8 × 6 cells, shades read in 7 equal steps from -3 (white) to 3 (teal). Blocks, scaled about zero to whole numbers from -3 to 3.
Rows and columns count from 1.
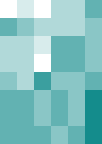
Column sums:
-1 -2 -6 2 1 11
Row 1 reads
-3 -2 -3 -1 -1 1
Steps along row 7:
same down up down up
